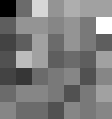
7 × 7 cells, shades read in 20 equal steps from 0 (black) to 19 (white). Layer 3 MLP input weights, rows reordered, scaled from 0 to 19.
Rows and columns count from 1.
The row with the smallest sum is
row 5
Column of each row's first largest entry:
3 7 3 2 5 7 1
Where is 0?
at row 1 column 1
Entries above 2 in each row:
6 7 7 7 7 7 7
